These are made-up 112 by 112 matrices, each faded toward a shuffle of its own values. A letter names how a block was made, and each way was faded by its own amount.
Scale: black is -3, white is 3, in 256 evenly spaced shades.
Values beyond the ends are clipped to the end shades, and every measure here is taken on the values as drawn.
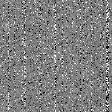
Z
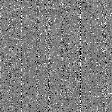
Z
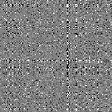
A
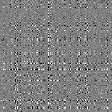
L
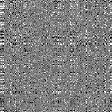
A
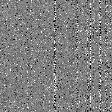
Z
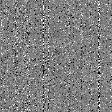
Z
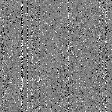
Z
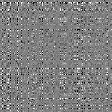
L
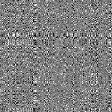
A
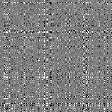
L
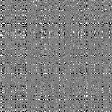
L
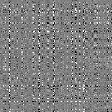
L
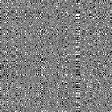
A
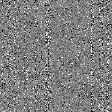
Z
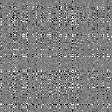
L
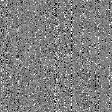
Z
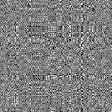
A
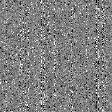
Z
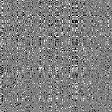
A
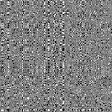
A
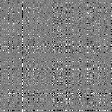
L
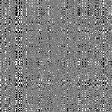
L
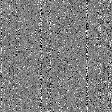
Z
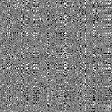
A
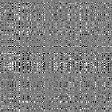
L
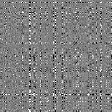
L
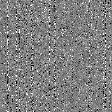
Z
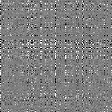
L
